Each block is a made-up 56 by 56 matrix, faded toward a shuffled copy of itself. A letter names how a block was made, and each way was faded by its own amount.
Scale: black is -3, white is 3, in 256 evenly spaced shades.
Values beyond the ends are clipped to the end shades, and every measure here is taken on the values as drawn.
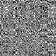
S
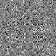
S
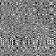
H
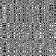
H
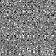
S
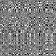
H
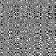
H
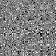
S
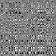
H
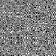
S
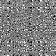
S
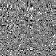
S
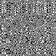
S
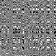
H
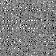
S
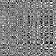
H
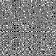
S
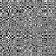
H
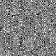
S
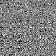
S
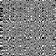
H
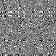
S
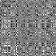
H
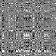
H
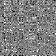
S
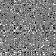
S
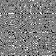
S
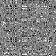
S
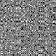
S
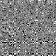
S
